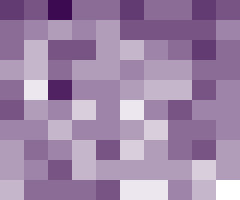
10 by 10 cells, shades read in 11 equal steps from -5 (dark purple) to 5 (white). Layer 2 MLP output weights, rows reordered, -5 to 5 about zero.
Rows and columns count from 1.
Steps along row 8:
down up up down up down down down up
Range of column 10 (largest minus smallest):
7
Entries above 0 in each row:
0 2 3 6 4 3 3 5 8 5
